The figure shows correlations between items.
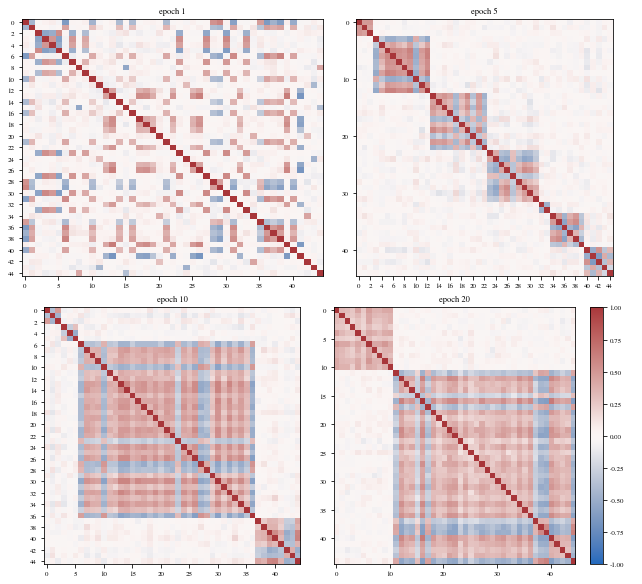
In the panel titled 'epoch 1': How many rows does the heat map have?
45
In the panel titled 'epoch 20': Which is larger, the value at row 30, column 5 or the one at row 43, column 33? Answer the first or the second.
the second
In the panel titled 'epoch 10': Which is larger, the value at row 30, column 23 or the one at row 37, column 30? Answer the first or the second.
the second
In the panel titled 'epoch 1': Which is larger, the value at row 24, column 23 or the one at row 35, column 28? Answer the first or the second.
the second
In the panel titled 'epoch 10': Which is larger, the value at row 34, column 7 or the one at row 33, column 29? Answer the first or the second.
the first
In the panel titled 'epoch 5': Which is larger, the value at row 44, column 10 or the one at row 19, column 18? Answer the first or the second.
the second
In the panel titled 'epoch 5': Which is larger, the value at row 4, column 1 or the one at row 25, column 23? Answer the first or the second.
the first
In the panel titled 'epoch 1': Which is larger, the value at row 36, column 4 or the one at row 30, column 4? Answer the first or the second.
the second
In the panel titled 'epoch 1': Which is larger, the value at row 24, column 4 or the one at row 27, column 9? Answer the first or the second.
the second
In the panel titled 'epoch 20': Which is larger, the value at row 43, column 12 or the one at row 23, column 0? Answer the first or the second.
the first
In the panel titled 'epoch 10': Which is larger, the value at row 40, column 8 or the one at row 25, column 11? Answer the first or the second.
the second
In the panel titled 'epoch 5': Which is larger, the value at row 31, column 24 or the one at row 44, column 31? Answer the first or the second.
the second
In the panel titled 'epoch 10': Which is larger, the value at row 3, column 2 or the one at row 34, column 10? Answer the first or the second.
the first
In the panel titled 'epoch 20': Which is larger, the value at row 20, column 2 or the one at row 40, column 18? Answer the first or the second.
the second
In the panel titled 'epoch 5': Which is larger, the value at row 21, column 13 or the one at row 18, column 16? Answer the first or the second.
the first
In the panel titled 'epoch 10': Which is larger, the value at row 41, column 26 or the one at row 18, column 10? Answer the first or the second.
the first
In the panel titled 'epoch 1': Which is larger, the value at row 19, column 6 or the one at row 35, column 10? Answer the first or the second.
the first
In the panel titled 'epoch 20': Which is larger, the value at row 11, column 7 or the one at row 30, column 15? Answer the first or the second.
the first
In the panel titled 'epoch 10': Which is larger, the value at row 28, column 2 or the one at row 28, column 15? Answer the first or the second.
the first
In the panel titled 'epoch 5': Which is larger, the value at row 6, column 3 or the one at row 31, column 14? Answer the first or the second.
the second
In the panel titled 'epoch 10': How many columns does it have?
45
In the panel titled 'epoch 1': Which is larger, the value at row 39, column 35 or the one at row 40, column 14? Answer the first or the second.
the second
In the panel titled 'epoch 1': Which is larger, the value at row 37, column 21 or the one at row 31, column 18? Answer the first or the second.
the first
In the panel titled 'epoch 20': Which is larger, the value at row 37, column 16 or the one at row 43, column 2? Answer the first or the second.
the second
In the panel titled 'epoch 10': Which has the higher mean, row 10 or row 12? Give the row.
12
